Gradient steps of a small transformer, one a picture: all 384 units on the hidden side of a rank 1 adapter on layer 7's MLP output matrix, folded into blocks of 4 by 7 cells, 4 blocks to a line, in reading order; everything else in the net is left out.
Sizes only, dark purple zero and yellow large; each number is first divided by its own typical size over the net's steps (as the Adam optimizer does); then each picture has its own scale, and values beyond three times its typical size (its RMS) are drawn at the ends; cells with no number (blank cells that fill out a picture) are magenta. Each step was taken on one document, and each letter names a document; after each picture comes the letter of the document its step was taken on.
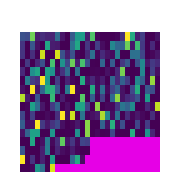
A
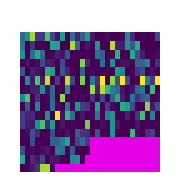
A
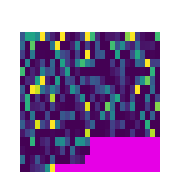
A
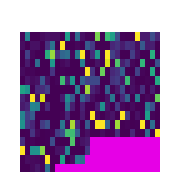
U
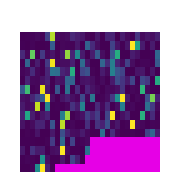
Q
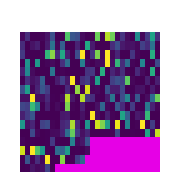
U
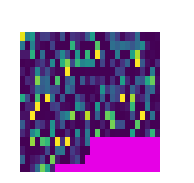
A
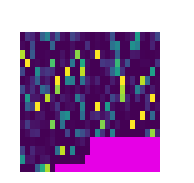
Q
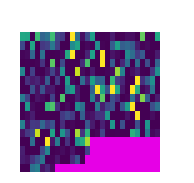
A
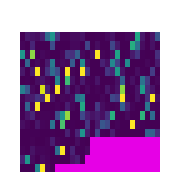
Q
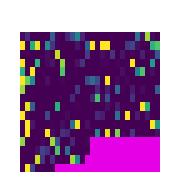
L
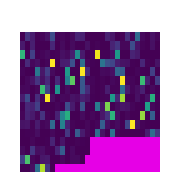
Q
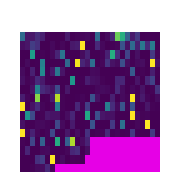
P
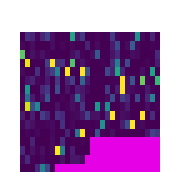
Q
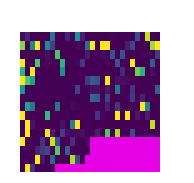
L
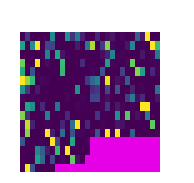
L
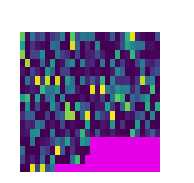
A
